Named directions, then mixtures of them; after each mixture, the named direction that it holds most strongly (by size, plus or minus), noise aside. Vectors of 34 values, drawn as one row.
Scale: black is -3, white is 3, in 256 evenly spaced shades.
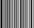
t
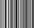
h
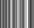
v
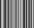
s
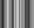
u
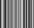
s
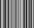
s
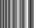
v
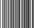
t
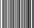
t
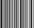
t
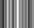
u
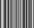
s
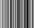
v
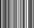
v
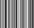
v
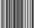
s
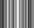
u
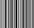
h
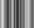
u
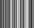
v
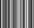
v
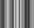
u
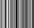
h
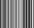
s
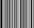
t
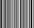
t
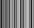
t
